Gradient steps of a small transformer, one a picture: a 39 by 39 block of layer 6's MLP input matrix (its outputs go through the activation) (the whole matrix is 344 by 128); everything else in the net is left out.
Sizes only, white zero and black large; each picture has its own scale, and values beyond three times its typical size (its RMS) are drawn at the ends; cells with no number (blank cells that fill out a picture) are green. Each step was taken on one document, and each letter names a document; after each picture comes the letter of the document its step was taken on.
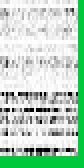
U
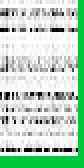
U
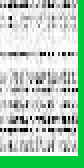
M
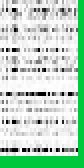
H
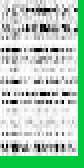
H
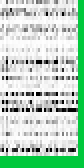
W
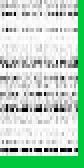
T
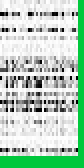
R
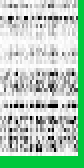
M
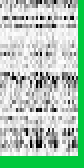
M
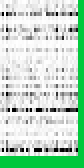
W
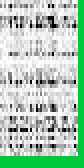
M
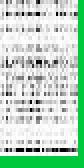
T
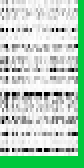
U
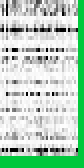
H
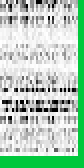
M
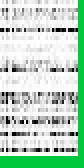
U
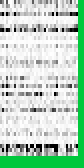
W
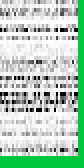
R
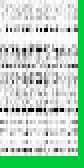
T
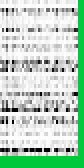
U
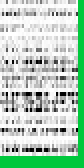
R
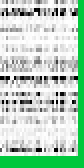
R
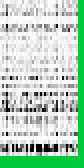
W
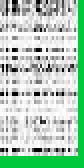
H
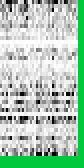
M
